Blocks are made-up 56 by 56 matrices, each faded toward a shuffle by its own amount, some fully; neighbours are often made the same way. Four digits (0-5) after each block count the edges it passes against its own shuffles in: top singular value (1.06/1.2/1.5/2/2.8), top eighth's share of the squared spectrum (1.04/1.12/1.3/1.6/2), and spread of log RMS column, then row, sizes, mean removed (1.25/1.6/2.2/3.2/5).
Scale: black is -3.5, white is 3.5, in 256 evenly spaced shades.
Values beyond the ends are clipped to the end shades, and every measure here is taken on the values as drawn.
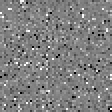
2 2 0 0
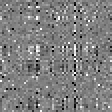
4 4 2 2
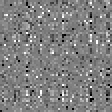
4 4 2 2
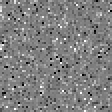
0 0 0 0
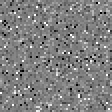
0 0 0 0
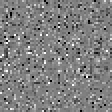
3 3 1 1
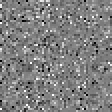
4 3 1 1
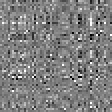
4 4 3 2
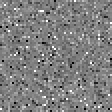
1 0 0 0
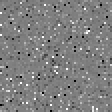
0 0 0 0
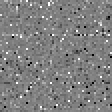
2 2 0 0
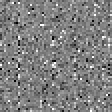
3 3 2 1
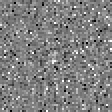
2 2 0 0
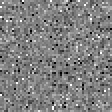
2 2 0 0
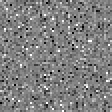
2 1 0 0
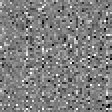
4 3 2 1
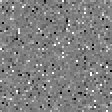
0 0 0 0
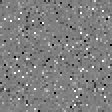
1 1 0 0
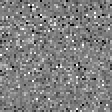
2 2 0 1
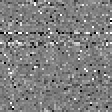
3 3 0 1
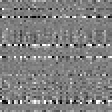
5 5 1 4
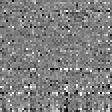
4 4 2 3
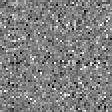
3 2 0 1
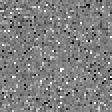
0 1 0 0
